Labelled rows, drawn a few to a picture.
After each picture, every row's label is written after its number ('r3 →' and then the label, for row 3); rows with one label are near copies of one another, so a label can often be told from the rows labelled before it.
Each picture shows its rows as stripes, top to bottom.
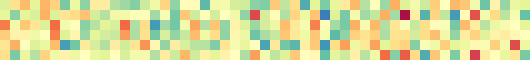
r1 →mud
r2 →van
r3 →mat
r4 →mat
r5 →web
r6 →van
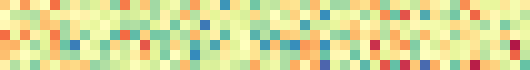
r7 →mat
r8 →van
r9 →mud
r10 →mat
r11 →web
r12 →web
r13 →van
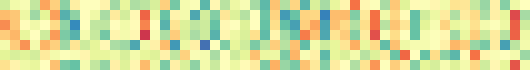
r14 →mud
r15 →web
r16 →web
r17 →web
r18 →mud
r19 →van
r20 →web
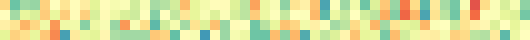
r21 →van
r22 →van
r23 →mat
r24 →mud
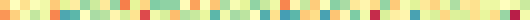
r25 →mat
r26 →web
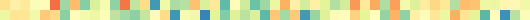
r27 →mat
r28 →mud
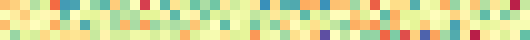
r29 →web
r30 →mud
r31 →mat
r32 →van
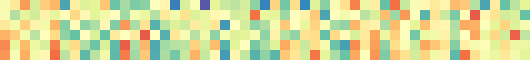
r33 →mud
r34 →van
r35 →mat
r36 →web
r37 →mat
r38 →mat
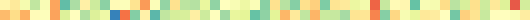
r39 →web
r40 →mat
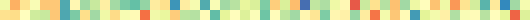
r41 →mud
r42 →web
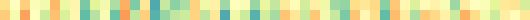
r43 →mat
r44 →mat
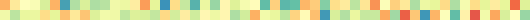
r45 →web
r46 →van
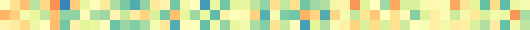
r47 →mud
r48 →web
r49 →mud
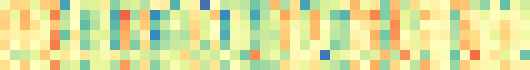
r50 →mud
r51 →mat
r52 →mat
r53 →mat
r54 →mat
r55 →van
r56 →mat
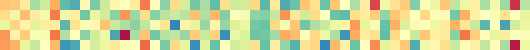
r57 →web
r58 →mat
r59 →mud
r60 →mat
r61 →web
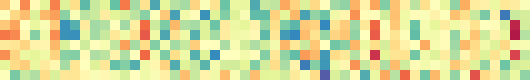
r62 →mat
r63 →mud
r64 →web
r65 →web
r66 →mat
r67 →web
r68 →mud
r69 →van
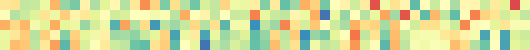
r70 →web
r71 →van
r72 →mat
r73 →mud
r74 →mud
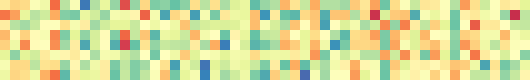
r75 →mat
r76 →web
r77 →van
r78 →mat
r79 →mat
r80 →van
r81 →mud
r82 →mud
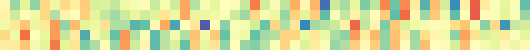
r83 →van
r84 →van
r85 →mud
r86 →mat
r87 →mat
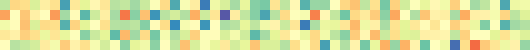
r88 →mud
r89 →mat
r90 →mud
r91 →mat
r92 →van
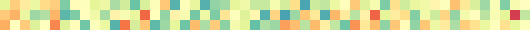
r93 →mud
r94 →web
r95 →mat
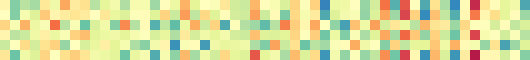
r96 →van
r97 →van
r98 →mat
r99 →van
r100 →mud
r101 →van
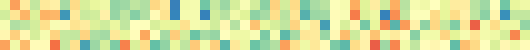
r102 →mud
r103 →mud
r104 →van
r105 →web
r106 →mat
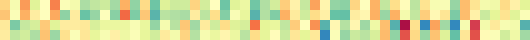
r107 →mat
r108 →mat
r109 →van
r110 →van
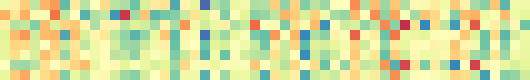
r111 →mud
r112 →mat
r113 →van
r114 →mud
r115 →mud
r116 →mud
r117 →van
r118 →mud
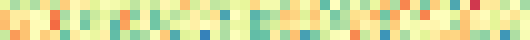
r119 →van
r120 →mat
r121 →mat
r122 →mud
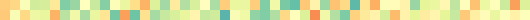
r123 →web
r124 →mat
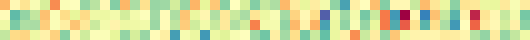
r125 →mat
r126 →van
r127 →van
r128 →mud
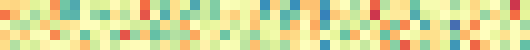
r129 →web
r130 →web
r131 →van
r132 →mat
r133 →van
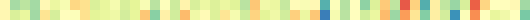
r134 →van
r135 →van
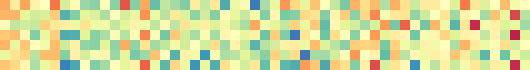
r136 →mat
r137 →web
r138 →van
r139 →web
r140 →mat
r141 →mud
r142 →web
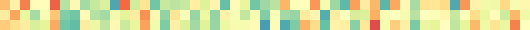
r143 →mat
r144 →web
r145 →web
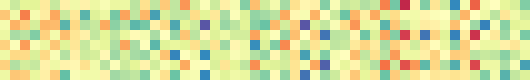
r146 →van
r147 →mat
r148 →mud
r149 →van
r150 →mat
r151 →mud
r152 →van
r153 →mud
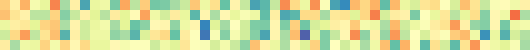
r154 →mat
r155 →web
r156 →mud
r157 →mud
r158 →van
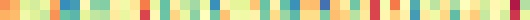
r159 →web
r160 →web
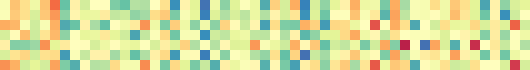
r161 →mud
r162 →mud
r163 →web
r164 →mud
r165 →van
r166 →mud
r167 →web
